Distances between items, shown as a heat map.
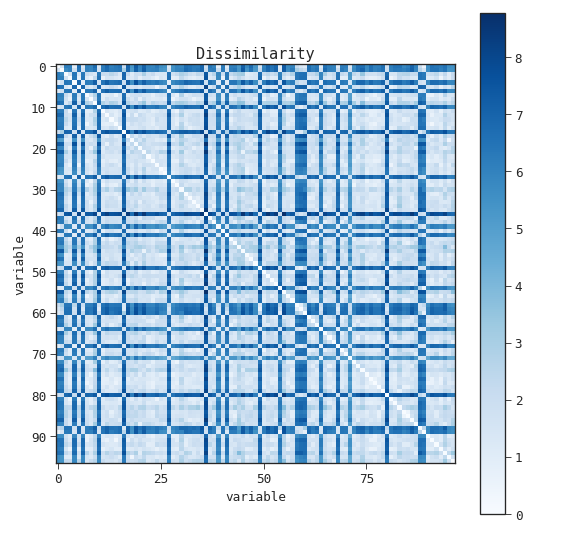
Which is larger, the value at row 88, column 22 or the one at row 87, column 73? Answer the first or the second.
the first
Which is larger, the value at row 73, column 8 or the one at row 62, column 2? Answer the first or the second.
the second
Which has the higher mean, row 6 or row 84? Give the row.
6
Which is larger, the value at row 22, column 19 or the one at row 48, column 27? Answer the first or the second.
the second
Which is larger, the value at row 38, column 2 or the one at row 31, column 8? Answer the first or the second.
the first
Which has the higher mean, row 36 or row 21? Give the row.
36
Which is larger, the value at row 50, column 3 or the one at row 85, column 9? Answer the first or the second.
the second
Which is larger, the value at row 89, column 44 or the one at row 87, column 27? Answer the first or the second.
the second
